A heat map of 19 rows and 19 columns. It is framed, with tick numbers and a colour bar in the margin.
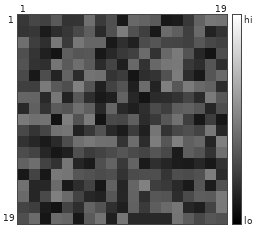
Mirror symmetry: none. Grain: fine. Histogram: flat. Stripes: none. Average level on the scale: 30%. Seam: none.
